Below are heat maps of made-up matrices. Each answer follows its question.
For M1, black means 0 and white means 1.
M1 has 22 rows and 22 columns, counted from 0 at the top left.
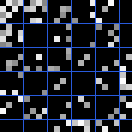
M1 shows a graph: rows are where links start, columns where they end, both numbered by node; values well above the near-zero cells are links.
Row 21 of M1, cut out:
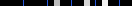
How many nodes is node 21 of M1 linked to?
3
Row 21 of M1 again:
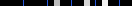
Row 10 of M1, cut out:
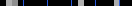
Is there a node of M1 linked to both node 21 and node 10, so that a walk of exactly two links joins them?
no
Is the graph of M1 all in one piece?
yes
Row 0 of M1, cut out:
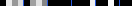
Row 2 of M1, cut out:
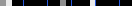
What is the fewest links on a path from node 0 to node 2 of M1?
1
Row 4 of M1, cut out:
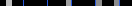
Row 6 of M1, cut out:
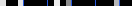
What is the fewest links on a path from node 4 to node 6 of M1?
2
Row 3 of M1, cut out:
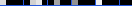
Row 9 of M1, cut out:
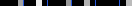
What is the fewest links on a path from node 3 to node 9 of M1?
1
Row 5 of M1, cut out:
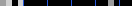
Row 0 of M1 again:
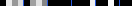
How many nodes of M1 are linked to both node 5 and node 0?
3
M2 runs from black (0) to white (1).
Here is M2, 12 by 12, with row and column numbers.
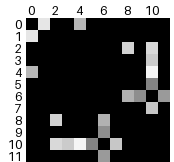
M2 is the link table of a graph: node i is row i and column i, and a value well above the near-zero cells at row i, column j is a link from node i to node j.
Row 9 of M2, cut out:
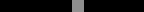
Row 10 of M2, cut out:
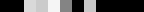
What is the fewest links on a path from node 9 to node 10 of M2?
4
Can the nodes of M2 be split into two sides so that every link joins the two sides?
yes
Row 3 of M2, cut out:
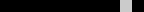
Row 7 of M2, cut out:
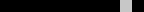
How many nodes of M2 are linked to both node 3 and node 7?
1
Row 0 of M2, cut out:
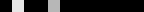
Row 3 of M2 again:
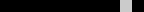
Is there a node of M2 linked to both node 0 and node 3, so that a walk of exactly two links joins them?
no
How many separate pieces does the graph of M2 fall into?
1
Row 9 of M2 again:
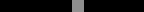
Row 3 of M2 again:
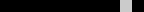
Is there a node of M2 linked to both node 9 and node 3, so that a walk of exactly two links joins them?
no
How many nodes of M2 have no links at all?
0
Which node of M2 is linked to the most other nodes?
node 10
